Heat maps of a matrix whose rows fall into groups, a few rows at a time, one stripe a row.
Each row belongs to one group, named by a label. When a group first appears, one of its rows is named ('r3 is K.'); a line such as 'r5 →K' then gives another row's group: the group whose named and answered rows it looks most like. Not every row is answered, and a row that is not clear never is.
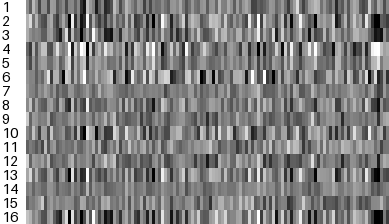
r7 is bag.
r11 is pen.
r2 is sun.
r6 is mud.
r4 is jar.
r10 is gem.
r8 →sun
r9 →bag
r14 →sun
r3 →sun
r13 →sun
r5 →jar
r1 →gem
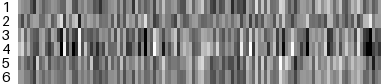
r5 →pen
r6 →pen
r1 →pen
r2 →jar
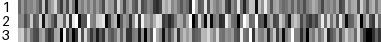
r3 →sun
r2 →mud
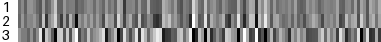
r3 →mud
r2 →gem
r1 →gem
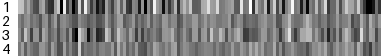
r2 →gem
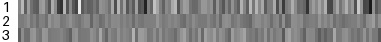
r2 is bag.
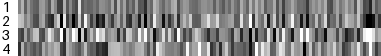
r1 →sun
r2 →sun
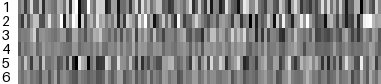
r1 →mud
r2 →jar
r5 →gem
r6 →gem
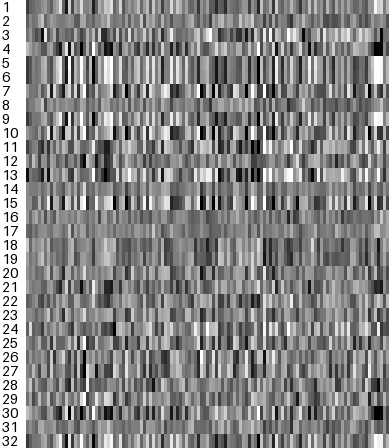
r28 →sun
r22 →pen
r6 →jar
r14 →mud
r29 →mud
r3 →pen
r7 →mud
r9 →jar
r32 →jar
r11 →pen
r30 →sun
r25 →mud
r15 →mud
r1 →jar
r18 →bag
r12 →gem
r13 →pen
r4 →sun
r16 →bag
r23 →mud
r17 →jar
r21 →sun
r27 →gem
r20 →mud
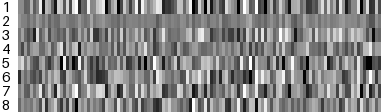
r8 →gem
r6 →pen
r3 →pen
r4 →jar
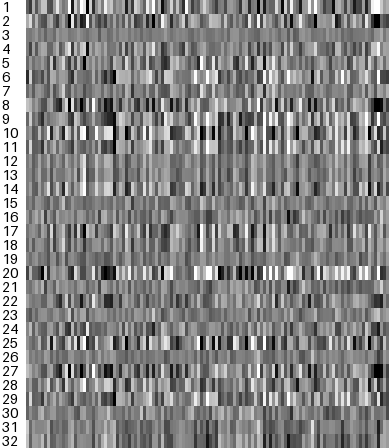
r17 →gem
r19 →gem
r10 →mud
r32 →bag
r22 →sun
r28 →mud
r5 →gem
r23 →jar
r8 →sun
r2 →sun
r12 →mud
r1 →jar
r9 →pen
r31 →bag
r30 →bag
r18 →gem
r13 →mud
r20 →pen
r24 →sun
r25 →mud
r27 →sun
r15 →gem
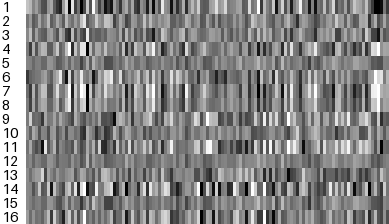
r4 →jar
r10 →gem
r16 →mud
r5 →sun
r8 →jar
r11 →pen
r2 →mud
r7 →jar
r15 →sun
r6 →jar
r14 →mud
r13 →bag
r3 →sun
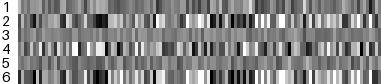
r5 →gem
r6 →pen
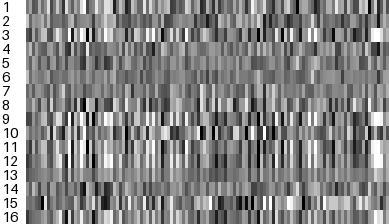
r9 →jar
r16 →jar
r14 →gem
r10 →mud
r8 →gem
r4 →sun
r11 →jar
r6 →bag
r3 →jar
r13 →jar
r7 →gem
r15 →pen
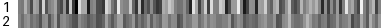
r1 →gem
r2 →gem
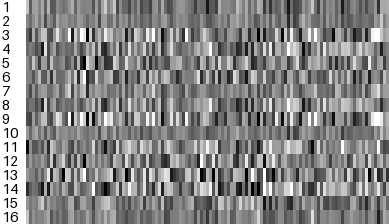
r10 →bag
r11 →pen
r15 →bag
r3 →jar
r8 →pen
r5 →gem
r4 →pen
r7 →jar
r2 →bag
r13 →mud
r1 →bag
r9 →jar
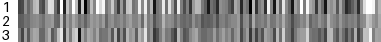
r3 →jar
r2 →jar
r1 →jar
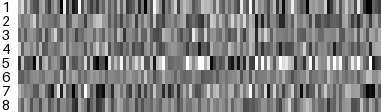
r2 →bag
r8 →gem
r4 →bag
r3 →gem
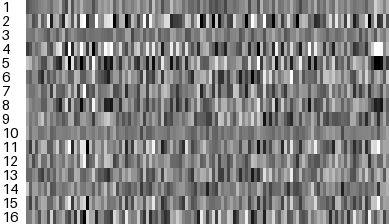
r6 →pen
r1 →jar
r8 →sun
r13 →pen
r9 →bag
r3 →gem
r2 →mud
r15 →jar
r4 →jar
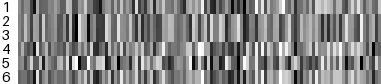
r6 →pen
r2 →gem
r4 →pen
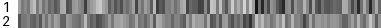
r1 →bag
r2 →pen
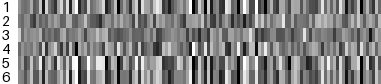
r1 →mud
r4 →gem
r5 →mud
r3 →bag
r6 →mud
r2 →pen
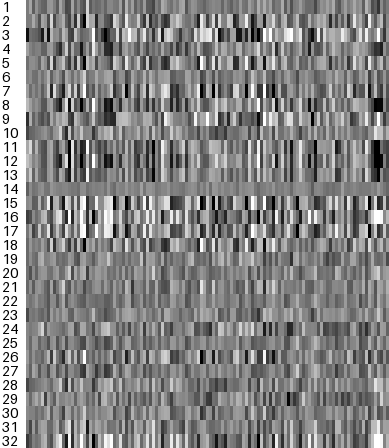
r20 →jar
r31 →jar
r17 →mud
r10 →jar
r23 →pen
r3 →pen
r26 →mud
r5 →gem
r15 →mud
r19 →bag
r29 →bag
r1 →sun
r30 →mud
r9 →pen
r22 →gem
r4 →sun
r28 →jar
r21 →gem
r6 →mud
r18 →gem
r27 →gem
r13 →sun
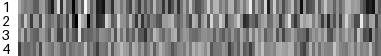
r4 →pen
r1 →sun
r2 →gem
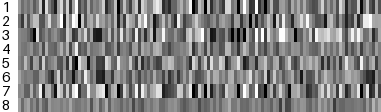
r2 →jar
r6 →sun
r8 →bag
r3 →pen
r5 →gem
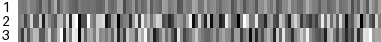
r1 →gem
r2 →mud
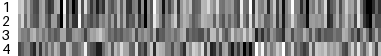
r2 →sun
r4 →pen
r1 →sun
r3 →bag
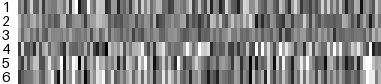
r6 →jar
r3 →bag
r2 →bag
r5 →jar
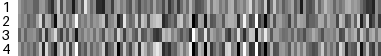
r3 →gem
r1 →sun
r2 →mud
